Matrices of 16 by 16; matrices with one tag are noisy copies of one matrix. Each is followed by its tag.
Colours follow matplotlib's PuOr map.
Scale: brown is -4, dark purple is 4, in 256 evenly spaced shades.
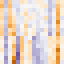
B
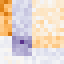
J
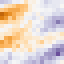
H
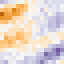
H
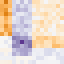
J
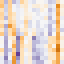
B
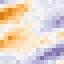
H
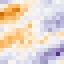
H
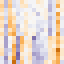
B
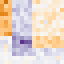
J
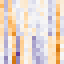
B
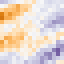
H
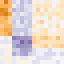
J
